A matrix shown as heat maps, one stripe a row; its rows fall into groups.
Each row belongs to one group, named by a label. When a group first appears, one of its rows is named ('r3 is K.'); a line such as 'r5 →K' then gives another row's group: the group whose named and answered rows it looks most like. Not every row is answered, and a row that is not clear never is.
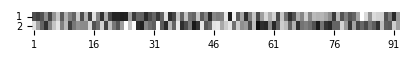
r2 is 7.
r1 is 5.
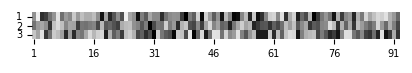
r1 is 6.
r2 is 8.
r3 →7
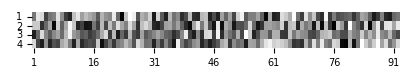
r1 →7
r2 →6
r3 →8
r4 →5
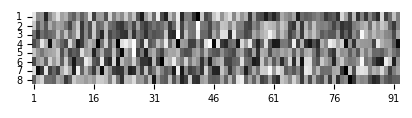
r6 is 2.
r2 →5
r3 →5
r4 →8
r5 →2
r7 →5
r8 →7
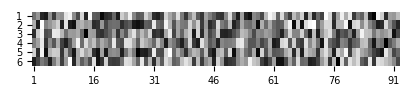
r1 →6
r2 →2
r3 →8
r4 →7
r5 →2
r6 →8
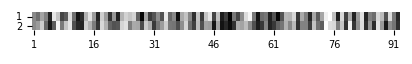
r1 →8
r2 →8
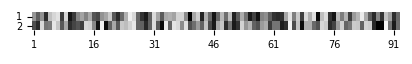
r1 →2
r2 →2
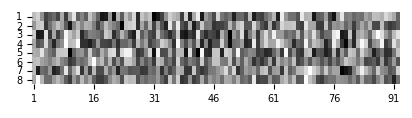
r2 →7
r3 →5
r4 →5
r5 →7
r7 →5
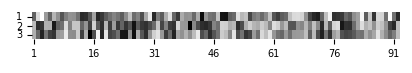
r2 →5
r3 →5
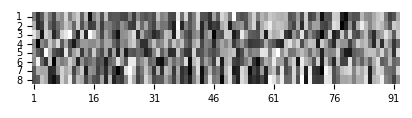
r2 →5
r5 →5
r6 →6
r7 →6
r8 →6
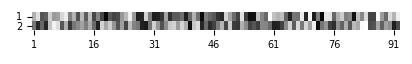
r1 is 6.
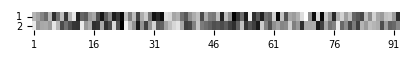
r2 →2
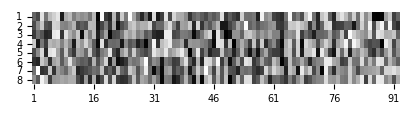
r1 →2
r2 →8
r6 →8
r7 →6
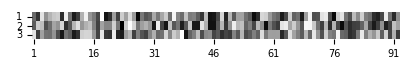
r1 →2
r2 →7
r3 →2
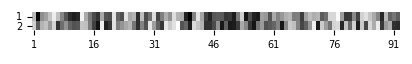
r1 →2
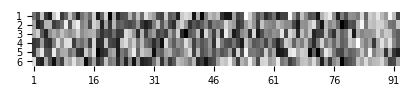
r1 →8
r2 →5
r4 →8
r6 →5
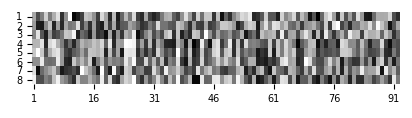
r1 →8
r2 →5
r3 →6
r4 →7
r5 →7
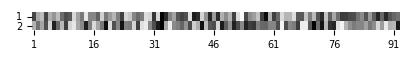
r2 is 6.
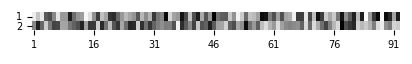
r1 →7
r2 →5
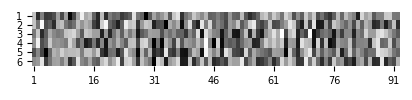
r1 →2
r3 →6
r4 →6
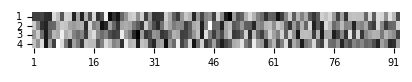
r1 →8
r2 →6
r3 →6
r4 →7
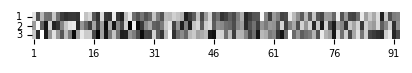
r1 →2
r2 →6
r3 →2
